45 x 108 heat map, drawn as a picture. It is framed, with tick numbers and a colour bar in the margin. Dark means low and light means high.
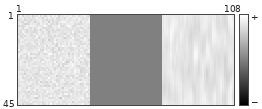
The table splits into one row of 3 panels. Panel 1,1: very high, fine-grained, faint in contrast. Panel 1,2: middling, flat. Panel 1,3: very high, streaked downward, faint in contrast.
